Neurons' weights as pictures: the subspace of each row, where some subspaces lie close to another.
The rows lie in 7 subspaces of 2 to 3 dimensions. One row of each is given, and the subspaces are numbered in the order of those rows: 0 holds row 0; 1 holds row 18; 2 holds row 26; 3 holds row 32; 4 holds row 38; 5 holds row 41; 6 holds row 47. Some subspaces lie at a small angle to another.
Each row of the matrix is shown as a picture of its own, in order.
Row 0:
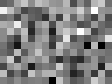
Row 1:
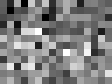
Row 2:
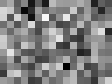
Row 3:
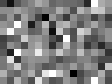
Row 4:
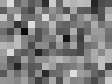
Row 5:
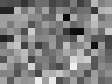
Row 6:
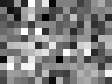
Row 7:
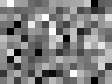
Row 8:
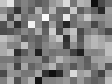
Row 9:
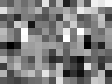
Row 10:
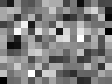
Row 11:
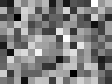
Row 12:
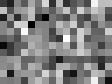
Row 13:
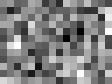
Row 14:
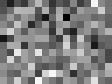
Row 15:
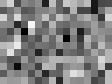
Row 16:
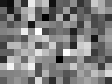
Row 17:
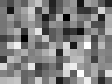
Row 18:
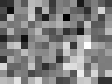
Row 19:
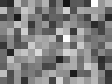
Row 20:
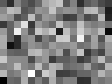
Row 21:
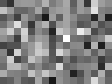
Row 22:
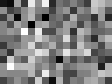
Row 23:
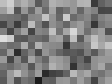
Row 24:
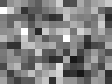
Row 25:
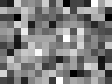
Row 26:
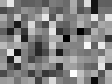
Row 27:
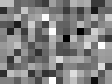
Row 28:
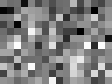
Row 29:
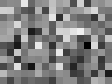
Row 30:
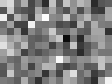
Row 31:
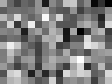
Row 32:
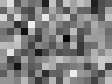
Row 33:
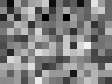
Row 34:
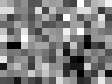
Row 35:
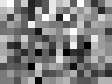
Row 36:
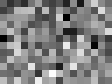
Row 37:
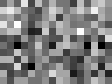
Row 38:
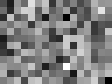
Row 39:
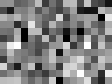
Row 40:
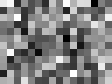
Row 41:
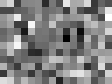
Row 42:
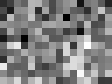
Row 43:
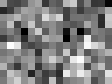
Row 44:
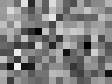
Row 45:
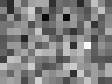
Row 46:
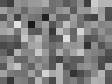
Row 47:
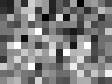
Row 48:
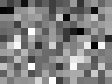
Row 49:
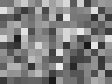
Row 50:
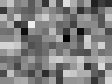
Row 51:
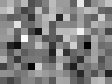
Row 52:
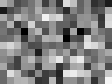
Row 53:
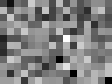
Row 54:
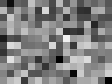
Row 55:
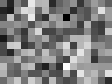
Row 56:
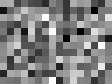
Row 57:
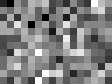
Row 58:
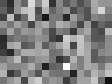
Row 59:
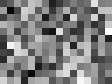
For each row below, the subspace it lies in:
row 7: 2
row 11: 5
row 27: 0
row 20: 5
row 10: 5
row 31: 4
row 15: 3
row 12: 1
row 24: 4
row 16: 6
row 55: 4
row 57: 6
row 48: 0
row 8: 6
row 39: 3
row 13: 5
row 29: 2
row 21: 2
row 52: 4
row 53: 4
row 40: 5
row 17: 3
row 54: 4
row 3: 2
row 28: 0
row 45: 3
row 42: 1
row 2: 4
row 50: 1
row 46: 6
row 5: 0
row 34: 1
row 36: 2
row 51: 6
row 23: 0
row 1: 0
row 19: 5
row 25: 5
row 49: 2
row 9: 1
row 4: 3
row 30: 1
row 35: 6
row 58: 4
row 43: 4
